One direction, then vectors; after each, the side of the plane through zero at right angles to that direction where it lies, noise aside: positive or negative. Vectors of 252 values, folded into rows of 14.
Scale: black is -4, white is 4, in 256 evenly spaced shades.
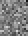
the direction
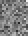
negative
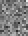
negative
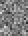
positive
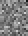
positive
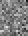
positive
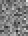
negative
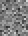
negative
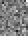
negative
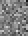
positive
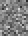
positive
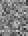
positive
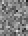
positive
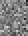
positive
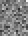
negative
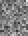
negative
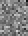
positive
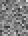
negative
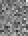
negative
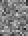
positive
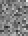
negative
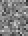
positive
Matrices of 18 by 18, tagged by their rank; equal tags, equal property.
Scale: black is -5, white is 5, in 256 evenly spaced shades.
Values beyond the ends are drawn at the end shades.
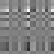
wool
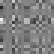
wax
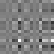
wool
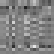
wax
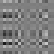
wool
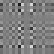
wool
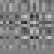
wax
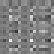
wax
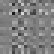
wax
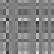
wool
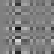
wool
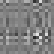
wax
